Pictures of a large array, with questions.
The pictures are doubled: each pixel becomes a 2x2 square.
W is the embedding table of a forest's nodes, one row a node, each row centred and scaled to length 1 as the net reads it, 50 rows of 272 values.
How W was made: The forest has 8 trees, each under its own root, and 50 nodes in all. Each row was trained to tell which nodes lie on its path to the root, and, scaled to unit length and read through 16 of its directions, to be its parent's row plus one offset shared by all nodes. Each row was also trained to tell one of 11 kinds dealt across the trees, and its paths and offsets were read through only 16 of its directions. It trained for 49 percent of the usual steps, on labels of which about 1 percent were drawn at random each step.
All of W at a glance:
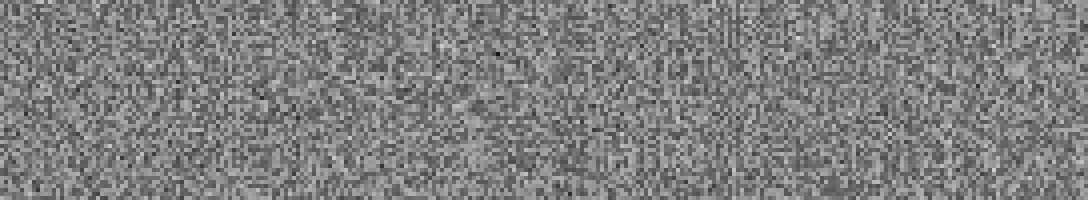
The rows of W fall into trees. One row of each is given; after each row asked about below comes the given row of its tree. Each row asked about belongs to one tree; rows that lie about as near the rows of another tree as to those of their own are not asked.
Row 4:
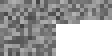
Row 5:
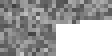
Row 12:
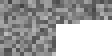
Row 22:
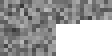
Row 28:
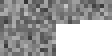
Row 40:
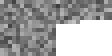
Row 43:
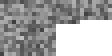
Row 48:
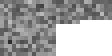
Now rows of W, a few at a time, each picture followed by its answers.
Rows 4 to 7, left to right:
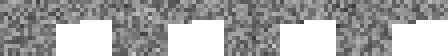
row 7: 22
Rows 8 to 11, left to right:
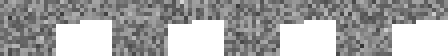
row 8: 4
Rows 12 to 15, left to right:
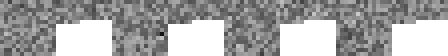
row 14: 4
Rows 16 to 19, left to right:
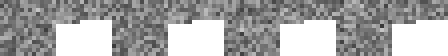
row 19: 43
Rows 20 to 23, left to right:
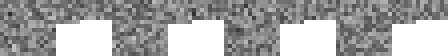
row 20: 40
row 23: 48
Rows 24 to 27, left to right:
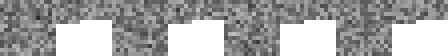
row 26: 40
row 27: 4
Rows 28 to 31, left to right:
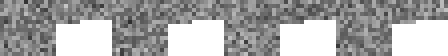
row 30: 48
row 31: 5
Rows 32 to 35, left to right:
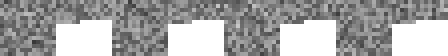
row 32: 40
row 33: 4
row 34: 12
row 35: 5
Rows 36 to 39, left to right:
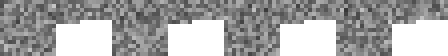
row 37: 4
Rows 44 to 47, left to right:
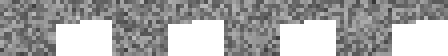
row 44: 28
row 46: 40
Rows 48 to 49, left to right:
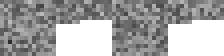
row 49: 5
